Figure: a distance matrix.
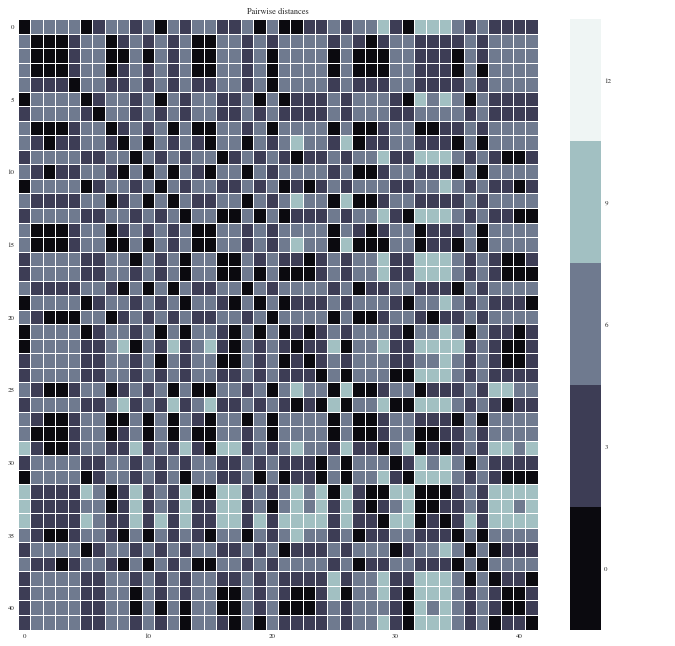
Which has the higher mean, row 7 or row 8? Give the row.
8
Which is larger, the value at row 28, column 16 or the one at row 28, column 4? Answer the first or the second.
the first
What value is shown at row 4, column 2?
3
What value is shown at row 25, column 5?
6
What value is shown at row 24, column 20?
6
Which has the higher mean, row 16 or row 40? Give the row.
16
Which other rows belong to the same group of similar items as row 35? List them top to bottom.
1, 2, 3, 4, 7, 8, 10, 12, 14, 15, 18, 20, 25, 27, 28, 29, 32, 33, 34, 37
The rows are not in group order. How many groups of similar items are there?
2
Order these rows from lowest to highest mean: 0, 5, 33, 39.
5, 39, 0, 33
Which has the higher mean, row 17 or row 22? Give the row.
22
